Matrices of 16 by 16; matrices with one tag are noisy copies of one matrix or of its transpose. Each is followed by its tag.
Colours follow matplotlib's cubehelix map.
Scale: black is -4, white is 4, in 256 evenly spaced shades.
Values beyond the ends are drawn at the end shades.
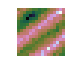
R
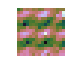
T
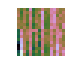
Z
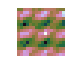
T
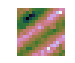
R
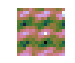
T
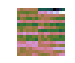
Z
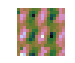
T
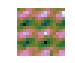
T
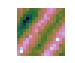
R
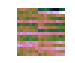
Z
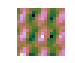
T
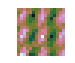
T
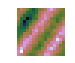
R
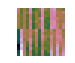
Z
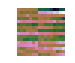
Z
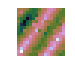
R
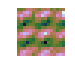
T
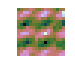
T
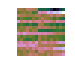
Z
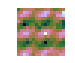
T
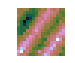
R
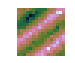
R
